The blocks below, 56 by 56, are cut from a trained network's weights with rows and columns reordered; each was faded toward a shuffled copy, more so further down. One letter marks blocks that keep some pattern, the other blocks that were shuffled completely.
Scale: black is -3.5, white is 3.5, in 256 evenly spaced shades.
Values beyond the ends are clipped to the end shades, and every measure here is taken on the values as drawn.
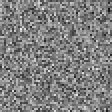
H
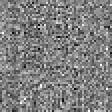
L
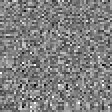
L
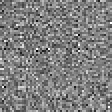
L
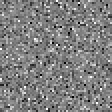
H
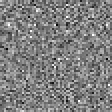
L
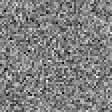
H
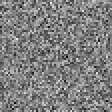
H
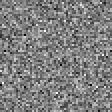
H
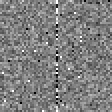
L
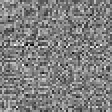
L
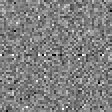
L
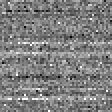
L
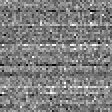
L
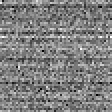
L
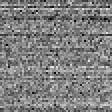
L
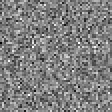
L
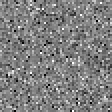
H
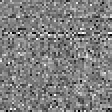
L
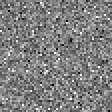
H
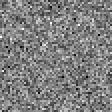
H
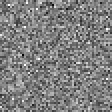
H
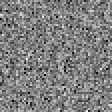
H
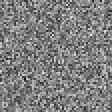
H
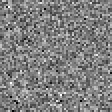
H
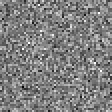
H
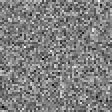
H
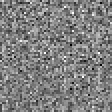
L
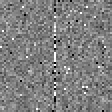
L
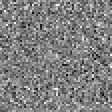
L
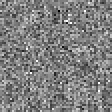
L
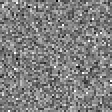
H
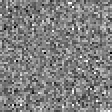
L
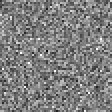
H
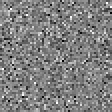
L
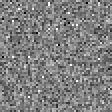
H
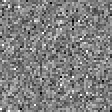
L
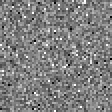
H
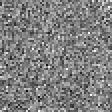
H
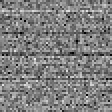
L
